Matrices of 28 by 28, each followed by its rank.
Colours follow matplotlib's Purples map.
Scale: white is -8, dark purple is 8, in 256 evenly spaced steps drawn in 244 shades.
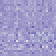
five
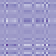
one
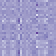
three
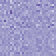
five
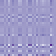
one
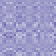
two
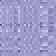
three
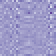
three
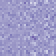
five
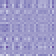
two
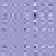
two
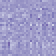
five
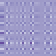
one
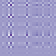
one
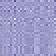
three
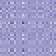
two
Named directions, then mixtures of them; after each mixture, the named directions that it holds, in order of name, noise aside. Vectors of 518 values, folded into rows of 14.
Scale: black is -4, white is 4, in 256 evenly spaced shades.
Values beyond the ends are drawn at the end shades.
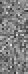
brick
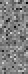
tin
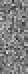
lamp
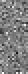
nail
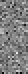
nail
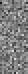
brick, lamp, tin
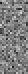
brick, nail, tin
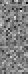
lamp, tin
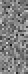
brick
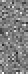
nail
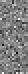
lamp, nail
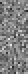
brick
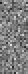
brick, lamp, tin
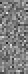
brick, nail, tin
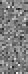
brick, nail, tin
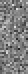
lamp, tin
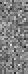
brick, lamp, tin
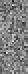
lamp
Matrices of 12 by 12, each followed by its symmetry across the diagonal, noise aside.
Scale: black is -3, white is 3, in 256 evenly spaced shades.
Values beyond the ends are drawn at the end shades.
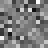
symmetric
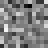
antisymmetric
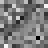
symmetric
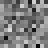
neither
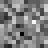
antisymmetric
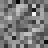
neither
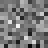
neither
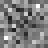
symmetric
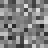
antisymmetric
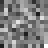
neither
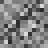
symmetric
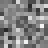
symmetric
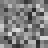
antisymmetric
